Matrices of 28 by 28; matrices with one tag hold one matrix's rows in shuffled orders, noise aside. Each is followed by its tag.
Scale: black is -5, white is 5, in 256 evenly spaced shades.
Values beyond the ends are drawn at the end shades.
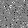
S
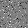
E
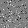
E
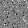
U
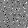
U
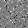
S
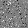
E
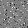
S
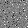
U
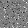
U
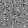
U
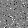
S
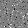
S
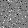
E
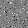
S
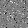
S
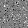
U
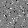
S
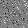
U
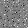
U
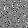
U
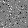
E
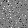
E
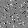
S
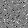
U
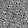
U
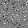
U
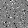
S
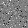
E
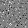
E
